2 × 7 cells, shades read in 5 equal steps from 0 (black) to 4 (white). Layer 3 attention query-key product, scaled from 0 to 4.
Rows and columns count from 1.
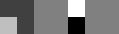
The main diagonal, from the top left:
1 1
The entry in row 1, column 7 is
2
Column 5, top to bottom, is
4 0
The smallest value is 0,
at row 2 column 5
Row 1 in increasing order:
1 1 2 2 2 2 4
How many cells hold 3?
1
